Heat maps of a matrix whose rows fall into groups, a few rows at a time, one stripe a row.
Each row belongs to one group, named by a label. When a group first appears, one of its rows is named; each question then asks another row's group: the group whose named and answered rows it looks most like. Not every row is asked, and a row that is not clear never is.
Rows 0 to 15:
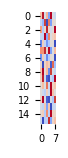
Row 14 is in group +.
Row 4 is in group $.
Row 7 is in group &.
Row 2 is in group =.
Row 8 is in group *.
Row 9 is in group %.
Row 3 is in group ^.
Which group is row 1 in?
^
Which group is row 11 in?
+
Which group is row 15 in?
&
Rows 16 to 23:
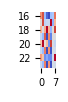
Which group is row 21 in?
^
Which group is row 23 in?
^
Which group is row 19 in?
^
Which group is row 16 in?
%
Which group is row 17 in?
*
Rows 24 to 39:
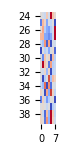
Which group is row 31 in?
*
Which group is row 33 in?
&
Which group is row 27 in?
%
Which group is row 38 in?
+
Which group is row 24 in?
+
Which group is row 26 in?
%
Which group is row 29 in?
$
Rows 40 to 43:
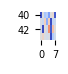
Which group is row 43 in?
^
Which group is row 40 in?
$
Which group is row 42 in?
&
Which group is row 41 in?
^
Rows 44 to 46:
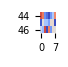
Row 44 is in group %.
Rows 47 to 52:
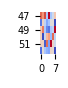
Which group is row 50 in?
&
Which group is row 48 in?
$
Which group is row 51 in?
+
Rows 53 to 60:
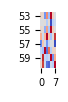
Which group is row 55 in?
+
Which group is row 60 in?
%
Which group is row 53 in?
+
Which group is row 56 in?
=
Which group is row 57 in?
$
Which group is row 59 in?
*
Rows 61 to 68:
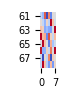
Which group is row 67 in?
&
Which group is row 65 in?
*
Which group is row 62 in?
+
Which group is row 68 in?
*
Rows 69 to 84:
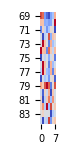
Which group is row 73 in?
*
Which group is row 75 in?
$
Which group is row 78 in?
$
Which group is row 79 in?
=
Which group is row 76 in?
*
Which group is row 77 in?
*
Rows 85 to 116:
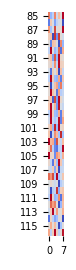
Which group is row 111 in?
*
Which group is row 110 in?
&
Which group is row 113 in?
^
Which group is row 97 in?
+
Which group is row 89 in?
&
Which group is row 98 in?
*
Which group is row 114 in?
$
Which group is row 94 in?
*
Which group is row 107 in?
^
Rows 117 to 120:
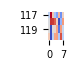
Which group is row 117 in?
*
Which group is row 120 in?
&
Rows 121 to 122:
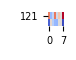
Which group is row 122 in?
$
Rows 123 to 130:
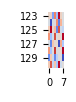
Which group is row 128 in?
=
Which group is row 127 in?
&
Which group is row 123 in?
+
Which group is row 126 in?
=
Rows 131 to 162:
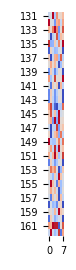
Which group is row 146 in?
+
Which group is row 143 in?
$
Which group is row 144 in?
%
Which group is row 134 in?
&
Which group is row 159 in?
+
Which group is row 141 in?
&
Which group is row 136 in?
$
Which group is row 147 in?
&
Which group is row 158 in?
$
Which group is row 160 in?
$
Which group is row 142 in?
$
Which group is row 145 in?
*
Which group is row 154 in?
+
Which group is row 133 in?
=
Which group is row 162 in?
*
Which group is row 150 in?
+
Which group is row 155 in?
*
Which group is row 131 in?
^
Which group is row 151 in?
=
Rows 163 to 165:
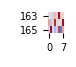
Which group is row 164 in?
=
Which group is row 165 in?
*
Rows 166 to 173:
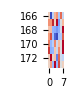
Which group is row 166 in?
&
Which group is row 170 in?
=
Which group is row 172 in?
*
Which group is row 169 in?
%
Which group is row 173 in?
+
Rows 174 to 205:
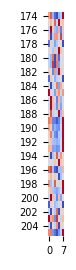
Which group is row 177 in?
&
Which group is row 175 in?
+
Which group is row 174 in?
%
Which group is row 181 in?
^
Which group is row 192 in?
%
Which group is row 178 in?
$
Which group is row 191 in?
%
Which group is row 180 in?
^
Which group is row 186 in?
*
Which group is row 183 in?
$
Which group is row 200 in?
*
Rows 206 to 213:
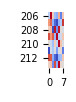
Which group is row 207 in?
%
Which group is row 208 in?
+
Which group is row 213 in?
+
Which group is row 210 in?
+
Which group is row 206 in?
*
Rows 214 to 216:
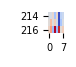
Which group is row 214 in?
^
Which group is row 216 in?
+
